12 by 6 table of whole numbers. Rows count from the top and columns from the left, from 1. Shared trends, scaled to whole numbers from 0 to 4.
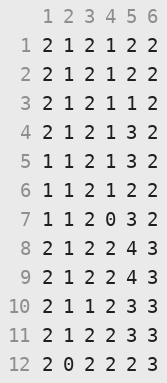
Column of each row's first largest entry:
1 1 1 5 5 3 5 5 5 5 5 6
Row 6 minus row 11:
-1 0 0 -1 -1 -1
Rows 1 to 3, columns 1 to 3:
2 1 2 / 2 1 2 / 2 1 2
